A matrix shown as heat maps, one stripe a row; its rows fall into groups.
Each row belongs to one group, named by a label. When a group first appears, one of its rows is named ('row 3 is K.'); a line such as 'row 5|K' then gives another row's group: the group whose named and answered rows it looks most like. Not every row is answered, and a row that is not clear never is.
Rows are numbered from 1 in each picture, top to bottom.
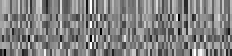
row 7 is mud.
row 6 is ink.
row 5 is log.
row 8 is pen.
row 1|mud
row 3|log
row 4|mud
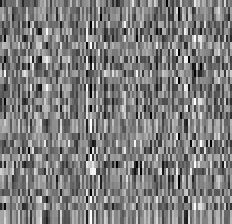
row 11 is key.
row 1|pen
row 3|log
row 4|ink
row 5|ink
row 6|pen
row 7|mud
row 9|ink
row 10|ink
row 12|log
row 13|ink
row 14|ink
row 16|ink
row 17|pen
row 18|mud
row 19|mud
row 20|log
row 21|pen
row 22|ink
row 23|mud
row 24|pen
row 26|log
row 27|log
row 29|mud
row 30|pen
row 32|mud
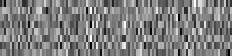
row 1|pen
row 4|ink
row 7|ink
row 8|log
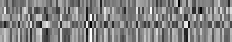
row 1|log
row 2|key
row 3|mud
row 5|mud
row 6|mud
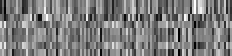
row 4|key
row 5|log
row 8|log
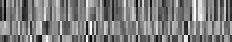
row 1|pen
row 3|pen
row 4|mud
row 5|mud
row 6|ink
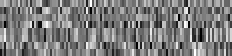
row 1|mud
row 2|ink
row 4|ink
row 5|key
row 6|key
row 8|pen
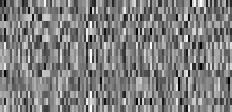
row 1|pen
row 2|ink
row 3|ink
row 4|mud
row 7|key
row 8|mud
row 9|mud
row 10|key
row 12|log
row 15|pen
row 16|mud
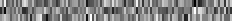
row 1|key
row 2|pen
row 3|mud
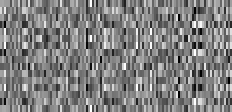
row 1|mud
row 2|key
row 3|log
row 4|pen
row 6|mud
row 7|key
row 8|pen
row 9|log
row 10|ink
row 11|key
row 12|log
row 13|key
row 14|log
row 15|pen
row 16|mud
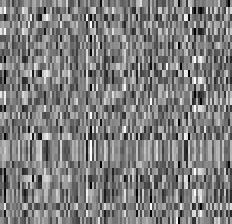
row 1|log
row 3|ink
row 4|mud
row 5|key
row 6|ink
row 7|log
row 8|ink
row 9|pen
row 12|pen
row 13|ink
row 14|key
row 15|key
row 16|pen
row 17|mud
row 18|log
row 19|ink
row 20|ink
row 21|mud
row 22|mud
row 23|mud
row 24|log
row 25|pen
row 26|ink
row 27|ink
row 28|pen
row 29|pen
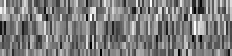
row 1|key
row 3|mud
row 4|pen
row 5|pen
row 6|ink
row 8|log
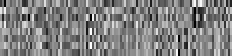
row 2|key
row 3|ink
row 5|mud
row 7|mud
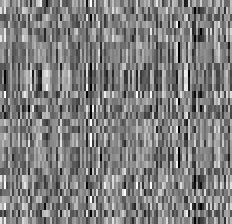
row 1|mud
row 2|key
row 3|ink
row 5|key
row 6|key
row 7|log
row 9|log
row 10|ink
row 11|ink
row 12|ink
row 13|ink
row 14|key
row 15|log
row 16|ink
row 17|ink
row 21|mud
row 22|log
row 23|log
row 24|log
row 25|ink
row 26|key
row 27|key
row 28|ink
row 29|mud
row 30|key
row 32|key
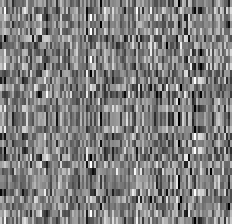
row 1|log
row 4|log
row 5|mud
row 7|pen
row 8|key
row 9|mud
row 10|key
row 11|ink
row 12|pen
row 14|ink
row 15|log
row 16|key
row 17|log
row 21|log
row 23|ink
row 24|mud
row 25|pen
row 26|log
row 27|log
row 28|pen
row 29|pen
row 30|log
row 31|mud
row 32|key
